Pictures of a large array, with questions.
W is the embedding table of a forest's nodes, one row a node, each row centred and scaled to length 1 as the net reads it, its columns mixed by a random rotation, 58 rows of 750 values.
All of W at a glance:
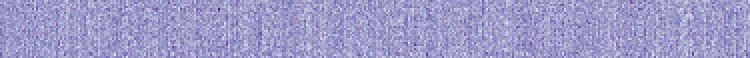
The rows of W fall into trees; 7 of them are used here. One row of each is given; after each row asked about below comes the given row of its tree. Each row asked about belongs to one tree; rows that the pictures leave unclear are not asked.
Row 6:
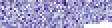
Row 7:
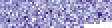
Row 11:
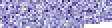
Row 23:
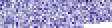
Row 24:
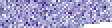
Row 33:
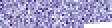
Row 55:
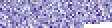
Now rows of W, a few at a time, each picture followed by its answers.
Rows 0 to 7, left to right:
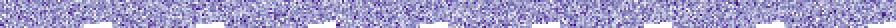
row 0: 24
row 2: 7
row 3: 24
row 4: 23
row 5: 33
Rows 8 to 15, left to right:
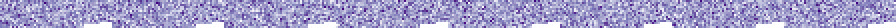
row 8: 24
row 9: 24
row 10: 24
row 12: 23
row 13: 55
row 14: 24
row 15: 11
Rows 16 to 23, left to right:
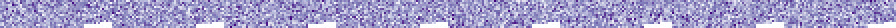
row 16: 11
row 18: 11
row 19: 33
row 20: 33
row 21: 7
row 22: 33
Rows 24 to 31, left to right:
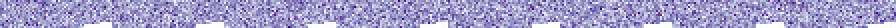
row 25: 33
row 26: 6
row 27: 11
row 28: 33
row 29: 55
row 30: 33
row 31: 23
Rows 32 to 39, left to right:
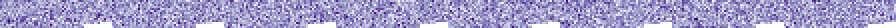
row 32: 7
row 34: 23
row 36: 6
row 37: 24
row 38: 6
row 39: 55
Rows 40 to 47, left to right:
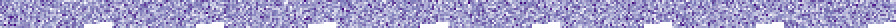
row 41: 11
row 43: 11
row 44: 11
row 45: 11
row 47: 24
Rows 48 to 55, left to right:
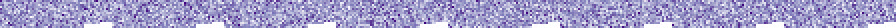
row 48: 33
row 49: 11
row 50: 33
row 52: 55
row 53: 55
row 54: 55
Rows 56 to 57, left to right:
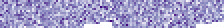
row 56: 24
